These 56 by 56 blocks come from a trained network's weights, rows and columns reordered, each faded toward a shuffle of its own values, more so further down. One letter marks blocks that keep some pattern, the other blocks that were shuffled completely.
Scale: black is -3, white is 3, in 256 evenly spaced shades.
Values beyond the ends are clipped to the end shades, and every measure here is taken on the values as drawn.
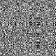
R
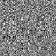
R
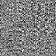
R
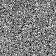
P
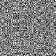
R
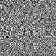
R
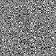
R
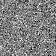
P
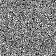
P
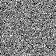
P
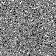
P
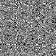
R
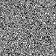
R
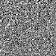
R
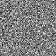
R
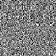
R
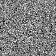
P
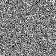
P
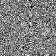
R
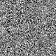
R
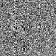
R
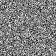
P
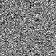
R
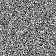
P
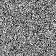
P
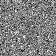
P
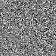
R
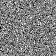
P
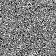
P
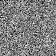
P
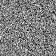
P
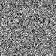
R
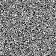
P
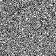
R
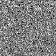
R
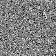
P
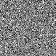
R
